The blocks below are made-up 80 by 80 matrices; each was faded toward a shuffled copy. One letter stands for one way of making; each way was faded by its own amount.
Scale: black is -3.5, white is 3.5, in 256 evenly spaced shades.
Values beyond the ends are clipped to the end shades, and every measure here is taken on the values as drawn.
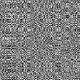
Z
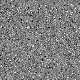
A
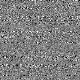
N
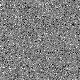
A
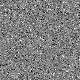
A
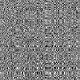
Z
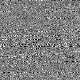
N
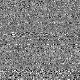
N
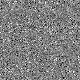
A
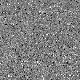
A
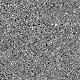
A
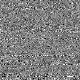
N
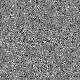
A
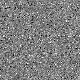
A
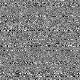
N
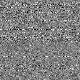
N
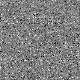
A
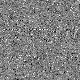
A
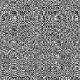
Z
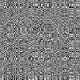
Z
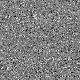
A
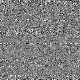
N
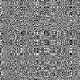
Z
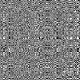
Z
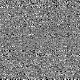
N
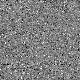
A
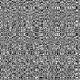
Z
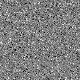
A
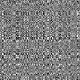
Z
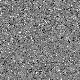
A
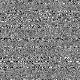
N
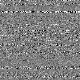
N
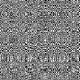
Z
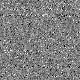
A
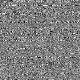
N
